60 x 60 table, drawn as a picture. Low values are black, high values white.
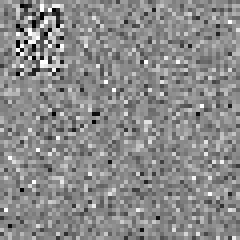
Histogram: heavy tails on both sides. Stripes: none. Mirror symmetry: none. Odd patch: rougher, in the top left. Roughest part: top left.
